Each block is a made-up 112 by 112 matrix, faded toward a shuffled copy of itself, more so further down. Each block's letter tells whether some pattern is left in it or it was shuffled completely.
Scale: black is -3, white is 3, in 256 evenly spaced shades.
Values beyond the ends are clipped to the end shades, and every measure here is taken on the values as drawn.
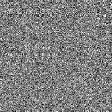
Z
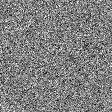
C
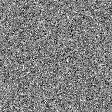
C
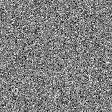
C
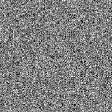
Z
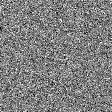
C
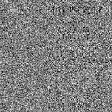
Z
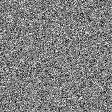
C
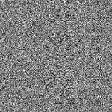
Z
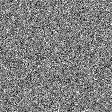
C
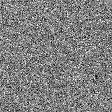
C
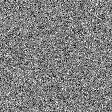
C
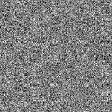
Z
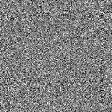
Z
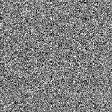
Z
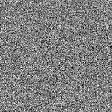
Z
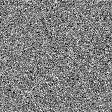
C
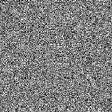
Z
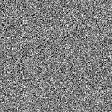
Z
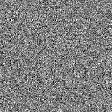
Z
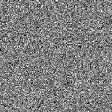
Z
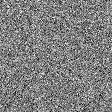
C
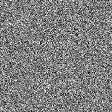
Z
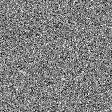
C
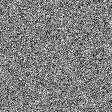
C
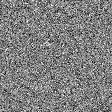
C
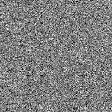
Z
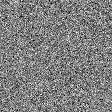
C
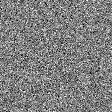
C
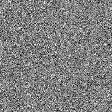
Z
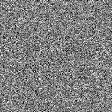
Z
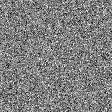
C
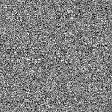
Z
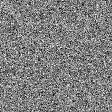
C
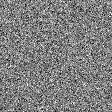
C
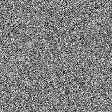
Z
